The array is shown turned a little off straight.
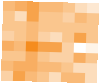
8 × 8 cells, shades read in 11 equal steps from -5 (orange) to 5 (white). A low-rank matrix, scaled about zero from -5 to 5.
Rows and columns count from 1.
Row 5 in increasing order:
-5 -3 -3 -2 -1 1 4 5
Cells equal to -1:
13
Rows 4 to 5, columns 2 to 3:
0 -1 / -1 -5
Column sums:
-2 -6 -18 -4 0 2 2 11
